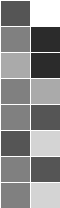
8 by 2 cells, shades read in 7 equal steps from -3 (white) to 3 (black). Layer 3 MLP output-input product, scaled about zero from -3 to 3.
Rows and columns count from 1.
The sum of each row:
-2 2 1 -1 1 -1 1 -2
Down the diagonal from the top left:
1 2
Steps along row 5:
up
